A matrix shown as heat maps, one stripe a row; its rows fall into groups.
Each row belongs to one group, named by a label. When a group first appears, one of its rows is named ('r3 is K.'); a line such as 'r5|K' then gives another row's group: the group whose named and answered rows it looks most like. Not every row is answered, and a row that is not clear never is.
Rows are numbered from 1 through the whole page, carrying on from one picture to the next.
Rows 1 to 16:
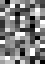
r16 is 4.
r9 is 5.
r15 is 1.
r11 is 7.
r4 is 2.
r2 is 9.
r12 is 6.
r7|6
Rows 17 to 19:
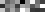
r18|6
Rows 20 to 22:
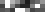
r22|5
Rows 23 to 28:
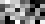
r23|1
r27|9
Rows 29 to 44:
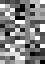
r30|7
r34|5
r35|6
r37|9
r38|2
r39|5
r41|9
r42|1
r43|5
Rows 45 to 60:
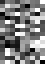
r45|6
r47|2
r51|5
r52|2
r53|5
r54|6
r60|4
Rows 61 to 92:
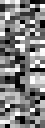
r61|1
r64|7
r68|9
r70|5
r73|6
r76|2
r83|6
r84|1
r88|9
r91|7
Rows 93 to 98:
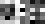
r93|1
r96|5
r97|9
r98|1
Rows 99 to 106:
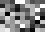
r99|5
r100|6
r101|2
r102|9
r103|4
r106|7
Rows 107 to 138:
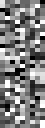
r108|2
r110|9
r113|2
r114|5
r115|6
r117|2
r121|1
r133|6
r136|5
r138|6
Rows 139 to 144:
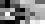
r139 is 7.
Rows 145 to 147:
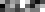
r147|6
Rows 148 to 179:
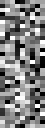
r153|7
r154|4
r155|2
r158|6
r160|4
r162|4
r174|4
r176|6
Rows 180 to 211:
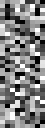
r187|2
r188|7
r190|4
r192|9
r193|2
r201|2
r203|5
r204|2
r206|9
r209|1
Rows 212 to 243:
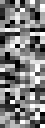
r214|6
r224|1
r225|9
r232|2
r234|1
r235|9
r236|9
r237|9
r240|4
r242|4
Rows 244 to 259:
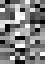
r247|5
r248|5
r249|1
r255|5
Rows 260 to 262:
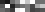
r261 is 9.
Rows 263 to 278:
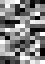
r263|1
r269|5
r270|1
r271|6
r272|9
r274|2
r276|4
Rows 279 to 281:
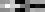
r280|1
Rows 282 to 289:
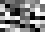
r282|6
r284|2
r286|1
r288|7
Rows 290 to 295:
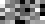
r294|6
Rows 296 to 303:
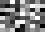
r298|4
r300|2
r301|5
